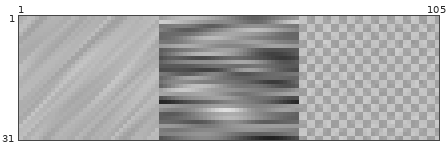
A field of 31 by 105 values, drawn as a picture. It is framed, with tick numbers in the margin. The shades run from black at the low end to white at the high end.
It is made of 1 by 3 panels. Panel 1,1: high, slanting up to the right, faint in contrast. Panel 1,2: middling, streaked across, strong in contrast. Panel 1,3: high, checkered.
